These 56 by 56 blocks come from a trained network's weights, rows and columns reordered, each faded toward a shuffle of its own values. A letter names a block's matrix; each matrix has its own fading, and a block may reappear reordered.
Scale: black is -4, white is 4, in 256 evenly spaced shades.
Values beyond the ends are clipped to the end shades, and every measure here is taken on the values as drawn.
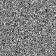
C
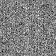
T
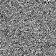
C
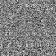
C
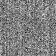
T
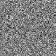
C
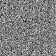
T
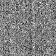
T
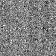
T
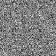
C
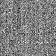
T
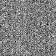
T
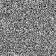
C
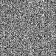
T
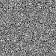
C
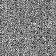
T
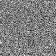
C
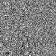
C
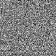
C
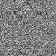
C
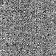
T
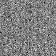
T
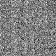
T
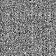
T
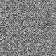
C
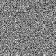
C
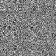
C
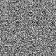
C
